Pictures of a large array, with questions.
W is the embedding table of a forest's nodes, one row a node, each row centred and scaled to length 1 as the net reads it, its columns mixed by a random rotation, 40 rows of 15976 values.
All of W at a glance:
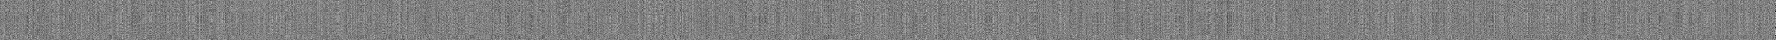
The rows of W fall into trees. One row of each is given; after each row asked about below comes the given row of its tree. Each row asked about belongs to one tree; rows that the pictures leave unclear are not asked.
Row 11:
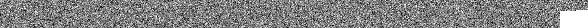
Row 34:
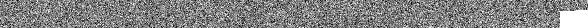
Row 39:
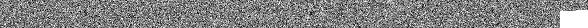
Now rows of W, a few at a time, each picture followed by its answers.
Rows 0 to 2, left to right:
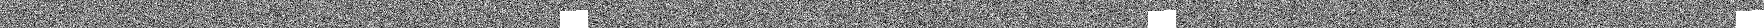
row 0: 11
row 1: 34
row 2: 34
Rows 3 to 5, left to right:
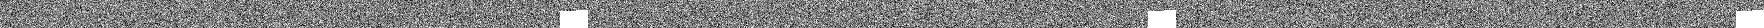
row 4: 39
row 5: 11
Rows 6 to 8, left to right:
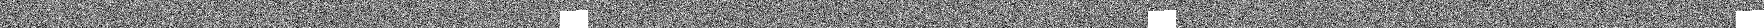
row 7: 11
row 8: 34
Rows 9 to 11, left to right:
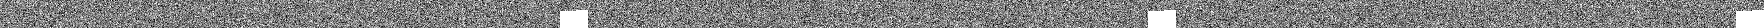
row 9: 11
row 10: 11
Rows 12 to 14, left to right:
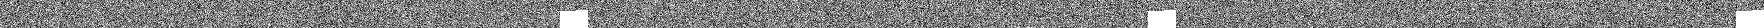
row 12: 34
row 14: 39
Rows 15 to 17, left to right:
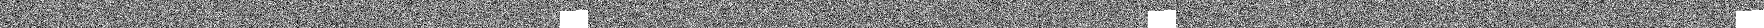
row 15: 34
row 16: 34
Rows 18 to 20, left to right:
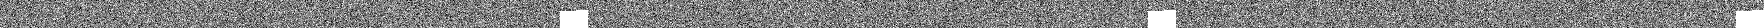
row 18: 34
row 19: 34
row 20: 34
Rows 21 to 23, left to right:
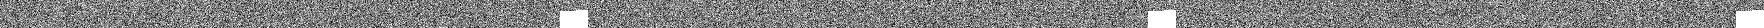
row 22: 34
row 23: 11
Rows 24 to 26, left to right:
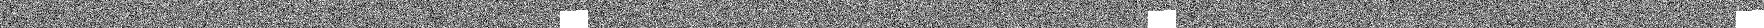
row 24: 39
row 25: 34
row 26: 34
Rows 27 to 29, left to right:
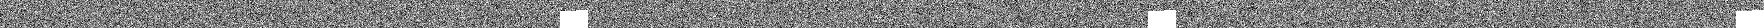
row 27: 11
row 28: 39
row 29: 34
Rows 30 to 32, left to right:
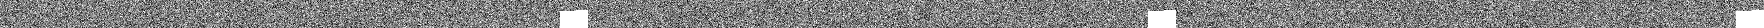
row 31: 39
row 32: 34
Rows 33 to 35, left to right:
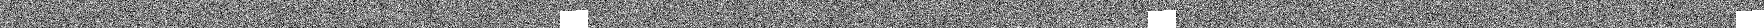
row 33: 39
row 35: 11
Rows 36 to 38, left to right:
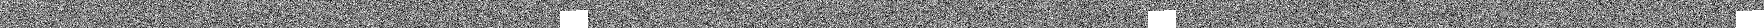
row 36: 11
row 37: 11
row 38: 11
